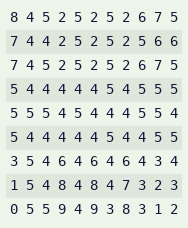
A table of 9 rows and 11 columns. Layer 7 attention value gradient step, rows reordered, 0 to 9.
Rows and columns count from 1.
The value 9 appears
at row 9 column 4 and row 9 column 6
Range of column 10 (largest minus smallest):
6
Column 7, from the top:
5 5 5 5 4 5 4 4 3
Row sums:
51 48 50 49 50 48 49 49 49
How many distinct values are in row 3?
5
